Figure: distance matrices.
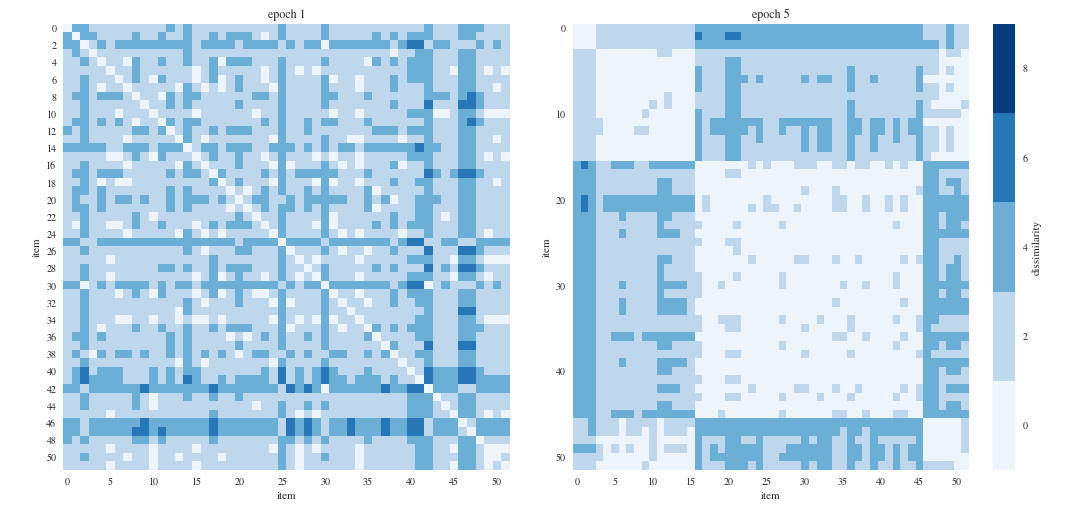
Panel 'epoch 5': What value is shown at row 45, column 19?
2
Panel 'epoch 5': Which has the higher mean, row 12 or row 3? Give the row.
12
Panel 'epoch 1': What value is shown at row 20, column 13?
2
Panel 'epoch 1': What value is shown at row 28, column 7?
2
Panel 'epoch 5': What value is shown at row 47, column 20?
4
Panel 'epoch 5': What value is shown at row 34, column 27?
2
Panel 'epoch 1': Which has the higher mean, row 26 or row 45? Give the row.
26
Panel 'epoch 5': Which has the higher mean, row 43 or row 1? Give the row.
1
